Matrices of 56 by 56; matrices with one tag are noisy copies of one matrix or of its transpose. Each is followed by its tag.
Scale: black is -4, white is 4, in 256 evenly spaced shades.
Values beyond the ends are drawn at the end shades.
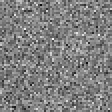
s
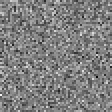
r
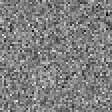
s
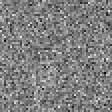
s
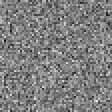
s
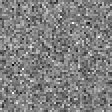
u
